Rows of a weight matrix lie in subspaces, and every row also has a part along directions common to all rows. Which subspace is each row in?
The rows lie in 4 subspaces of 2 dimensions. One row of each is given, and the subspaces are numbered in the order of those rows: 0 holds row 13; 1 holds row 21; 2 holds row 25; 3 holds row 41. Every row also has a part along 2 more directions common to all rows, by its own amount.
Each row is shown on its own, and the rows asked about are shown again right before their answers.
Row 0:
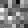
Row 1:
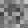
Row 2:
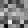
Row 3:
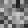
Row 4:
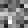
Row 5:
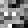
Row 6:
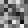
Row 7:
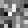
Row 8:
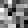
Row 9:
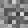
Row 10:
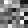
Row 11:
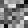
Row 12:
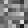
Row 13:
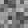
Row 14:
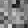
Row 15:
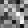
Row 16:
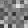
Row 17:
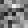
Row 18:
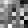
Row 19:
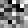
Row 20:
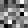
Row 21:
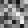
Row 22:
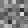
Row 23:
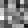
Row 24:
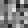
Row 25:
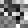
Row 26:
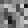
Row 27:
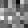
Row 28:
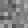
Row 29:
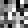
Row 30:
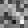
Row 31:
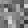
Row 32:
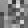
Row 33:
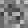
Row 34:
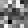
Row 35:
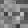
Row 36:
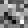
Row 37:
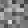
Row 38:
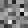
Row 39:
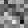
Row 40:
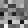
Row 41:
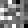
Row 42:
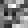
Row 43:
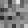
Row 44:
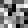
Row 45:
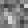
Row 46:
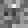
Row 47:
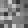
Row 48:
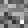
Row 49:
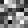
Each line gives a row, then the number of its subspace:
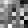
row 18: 0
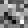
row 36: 1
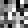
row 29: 3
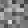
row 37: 2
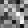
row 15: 1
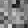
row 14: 0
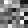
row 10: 0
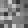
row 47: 3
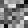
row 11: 0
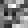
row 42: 0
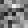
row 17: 0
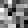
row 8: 3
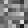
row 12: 1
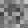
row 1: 2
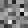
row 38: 2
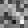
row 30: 1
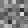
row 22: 2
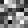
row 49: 0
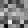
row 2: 1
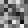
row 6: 1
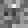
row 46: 0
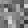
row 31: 1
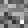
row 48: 1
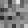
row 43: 3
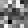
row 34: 1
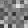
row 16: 0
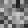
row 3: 0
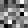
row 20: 2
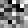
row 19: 2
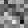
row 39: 1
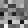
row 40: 1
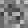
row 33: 2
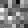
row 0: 3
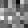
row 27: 3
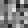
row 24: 3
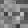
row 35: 2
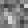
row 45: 1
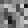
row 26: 1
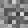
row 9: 2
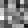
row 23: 3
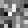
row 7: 3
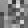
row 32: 2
